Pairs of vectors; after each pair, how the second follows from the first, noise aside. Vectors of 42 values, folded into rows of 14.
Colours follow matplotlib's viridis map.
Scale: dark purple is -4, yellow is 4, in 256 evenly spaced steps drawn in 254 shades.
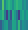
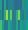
negated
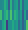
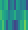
shuffled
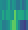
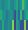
sign-scrambled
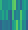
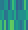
shuffled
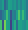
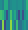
negated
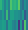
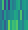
reversed
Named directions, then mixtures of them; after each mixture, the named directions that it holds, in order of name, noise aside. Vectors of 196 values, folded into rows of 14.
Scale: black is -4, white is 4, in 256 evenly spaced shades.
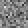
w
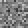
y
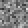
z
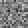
y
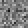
y, z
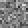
y, z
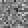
y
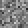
z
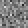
w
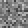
y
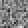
y, z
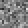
z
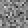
w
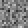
y, z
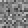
y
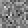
w, y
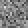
w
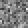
z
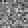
y
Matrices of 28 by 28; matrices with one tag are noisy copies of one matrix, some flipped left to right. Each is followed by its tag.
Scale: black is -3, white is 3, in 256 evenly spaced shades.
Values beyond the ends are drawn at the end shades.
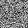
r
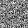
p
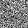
p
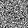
r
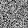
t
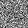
r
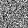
t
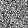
t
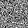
r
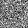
r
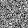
t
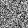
t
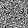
r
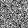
t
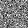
t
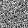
p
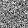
p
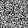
r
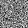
r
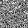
p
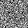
r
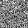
p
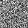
p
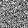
p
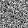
p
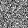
t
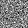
r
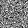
r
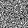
r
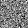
t
